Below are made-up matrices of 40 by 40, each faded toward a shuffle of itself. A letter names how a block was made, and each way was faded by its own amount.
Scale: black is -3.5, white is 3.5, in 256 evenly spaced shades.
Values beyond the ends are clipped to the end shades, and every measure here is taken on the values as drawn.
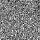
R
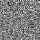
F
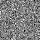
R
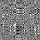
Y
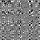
Y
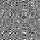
Y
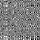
Y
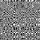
Y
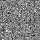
R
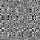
Y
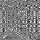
Y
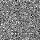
R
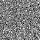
R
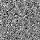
F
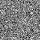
F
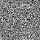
F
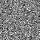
R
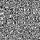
F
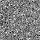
R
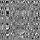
Y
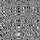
Y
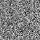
F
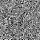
F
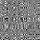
Y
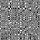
Y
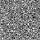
F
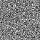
F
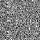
F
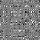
Y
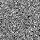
R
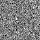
R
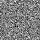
R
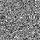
F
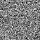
F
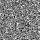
F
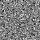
R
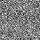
F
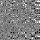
Y
